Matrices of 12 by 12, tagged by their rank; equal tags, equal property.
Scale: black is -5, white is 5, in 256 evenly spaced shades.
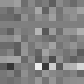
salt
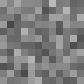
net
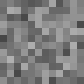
net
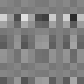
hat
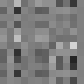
salt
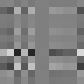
hat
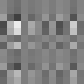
hat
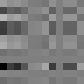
hat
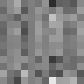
salt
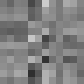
salt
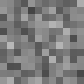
net
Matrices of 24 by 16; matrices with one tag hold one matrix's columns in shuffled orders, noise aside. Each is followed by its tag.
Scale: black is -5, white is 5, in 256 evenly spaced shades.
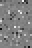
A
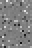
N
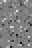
N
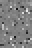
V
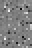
V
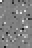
A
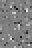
V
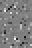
V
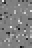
A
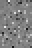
A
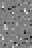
V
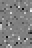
V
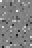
N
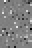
A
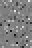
N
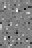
V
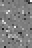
A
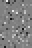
A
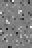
A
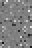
N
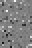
N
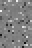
N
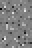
V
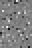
A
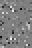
V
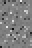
A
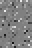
N
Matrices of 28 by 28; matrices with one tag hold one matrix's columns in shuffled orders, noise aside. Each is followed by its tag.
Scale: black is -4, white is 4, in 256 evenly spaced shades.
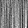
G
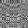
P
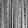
G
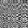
P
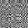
P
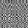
P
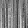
G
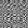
P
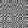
P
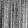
G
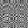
P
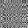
P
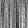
G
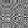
P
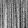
G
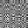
P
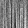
G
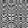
P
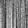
G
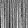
G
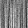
G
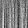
G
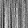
G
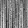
G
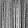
G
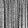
G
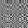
P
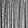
G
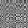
P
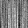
G
